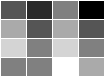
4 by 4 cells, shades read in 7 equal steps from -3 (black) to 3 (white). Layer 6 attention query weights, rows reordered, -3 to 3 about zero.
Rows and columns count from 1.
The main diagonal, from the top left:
-1 -1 2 1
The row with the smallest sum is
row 1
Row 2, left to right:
1 -1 1 -1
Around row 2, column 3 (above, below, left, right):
0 2 -1 -1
